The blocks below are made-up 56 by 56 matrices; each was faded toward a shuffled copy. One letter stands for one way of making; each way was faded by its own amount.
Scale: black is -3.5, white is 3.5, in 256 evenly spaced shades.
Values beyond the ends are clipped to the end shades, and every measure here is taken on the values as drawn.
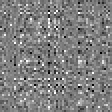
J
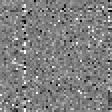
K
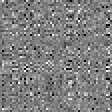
J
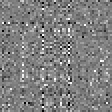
J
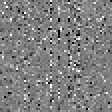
K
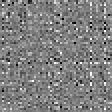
J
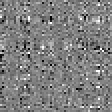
J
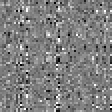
J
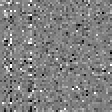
K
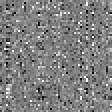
K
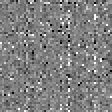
K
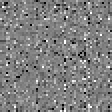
K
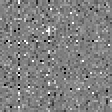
K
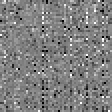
K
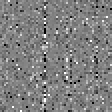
K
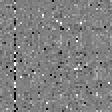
K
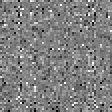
K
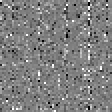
K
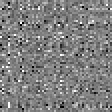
J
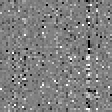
K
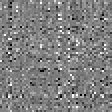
J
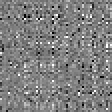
J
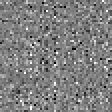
K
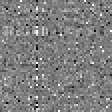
K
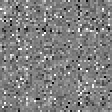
K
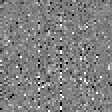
K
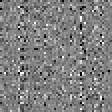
J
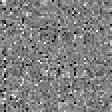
K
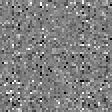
K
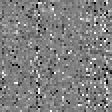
K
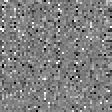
K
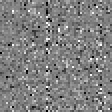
K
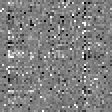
K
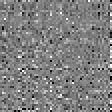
J
